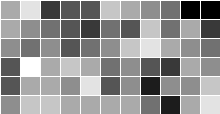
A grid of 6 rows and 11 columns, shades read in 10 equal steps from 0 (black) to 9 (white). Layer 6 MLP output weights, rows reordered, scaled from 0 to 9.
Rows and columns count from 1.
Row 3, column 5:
4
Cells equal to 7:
7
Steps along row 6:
up same down same same same down down up up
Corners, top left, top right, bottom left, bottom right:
6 0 5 8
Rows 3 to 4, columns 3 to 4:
5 3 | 6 7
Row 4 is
3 9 6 7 6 4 5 3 2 6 5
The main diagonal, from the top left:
6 5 5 7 8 6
